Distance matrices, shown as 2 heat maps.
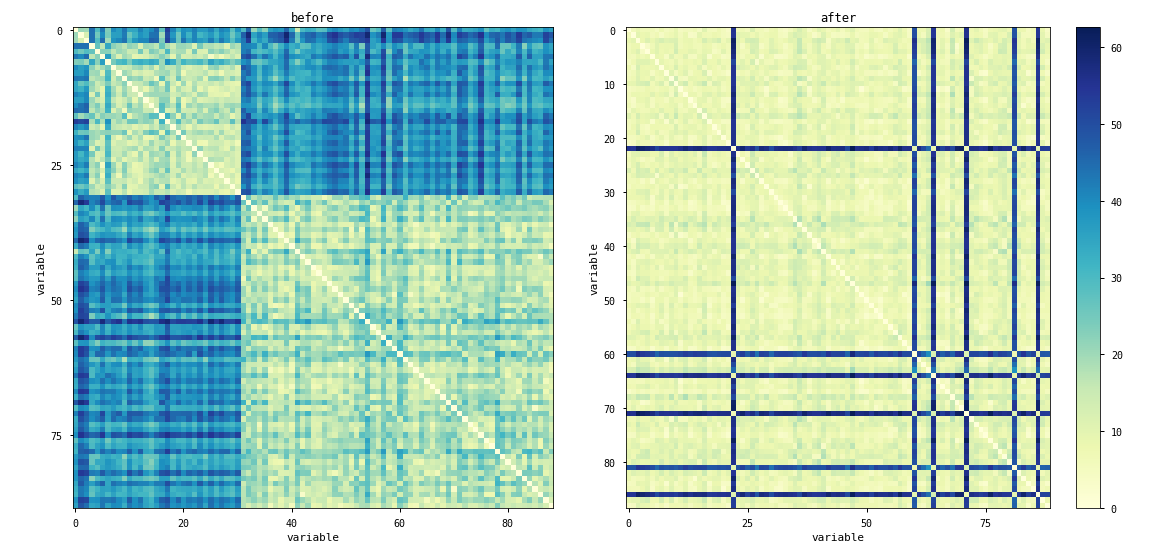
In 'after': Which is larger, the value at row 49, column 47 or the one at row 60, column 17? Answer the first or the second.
the second
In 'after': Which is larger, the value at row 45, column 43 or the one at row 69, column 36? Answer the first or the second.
the second
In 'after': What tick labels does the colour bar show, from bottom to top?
0, 10, 20, 30, 40, 50, 60
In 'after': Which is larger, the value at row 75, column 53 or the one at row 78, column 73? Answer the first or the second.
the second
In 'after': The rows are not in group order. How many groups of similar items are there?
2
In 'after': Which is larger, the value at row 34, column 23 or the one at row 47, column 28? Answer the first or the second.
the second
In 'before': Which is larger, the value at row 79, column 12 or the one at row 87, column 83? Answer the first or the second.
the first
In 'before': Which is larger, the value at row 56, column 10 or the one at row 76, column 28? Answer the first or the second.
the first
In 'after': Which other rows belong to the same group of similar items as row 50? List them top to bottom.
0, 1, 2, 3, 4, 5, 6, 7, 8, 9, 10, 11, 12, 13, 14, 15, 16, 17, 18, 19, 20, 21, 23, 24, 25, 26, 27, 28, 29, 30, 31, 32, 33, 34, 35, 36, 37, 38, 39, 40, 41, 42, 43, 44, 45, 46, 47, 48, 49, 51, 52, 53, 54, 55, 56, 57, 58, 59, 61, 62, 63, 65, 66, 67, 68, 69, 70, 72, 73, 74, 75, 76, 77, 78, 79, 80, 82, 83, 84, 85, 87, 88
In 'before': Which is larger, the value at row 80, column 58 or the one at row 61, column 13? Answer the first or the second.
the second
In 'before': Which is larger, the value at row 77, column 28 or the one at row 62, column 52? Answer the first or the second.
the first
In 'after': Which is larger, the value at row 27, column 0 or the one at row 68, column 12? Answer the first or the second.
the second
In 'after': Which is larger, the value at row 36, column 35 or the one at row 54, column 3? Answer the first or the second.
the first
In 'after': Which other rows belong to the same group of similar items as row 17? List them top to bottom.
0, 1, 2, 3, 4, 5, 6, 7, 8, 9, 10, 11, 12, 13, 14, 15, 16, 18, 19, 20, 21, 23, 24, 25, 26, 27, 28, 29, 30, 31, 32, 33, 34, 35, 36, 37, 38, 39, 40, 41, 42, 43, 44, 45, 46, 47, 48, 49, 50, 51, 52, 53, 54, 55, 56, 57, 58, 59, 61, 62, 63, 65, 66, 67, 68, 69, 70, 72, 73, 74, 75, 76, 77, 78, 79, 80, 82, 83, 84, 85, 87, 88
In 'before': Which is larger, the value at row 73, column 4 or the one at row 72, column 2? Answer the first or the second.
the second
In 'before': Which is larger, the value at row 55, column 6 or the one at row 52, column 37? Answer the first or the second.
the first
